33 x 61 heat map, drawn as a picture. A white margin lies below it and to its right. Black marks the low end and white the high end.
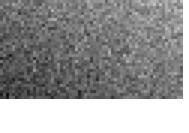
Slope: up to the top right. Ninth with the lowest average: bottom left. Ninth with the highest average: top right. Histogram: bell-shaped. Mirror symmetry: none. Odd rows or columns: none.
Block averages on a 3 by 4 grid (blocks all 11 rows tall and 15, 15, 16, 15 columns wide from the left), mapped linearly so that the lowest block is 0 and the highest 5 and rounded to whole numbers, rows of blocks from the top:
2 3 4 5 / 1 2 3 4 / 0 1 2 3
